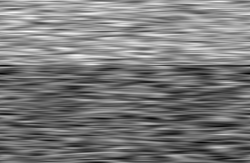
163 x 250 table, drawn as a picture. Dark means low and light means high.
Histogram: bell-shaped. Grain: streaks across. Average level on the scale: 50%. Seam: horizontal, 40% of the way down, the top part higher.
